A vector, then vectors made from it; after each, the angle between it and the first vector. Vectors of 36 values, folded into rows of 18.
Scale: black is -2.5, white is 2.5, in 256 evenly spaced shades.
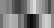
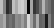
partly opposed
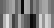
partly aligned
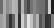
partly opposed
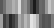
nearly opposite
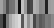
orthogonal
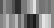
nearly parallel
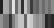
partly opposed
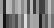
partly opposed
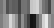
nearly parallel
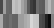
nearly opposite
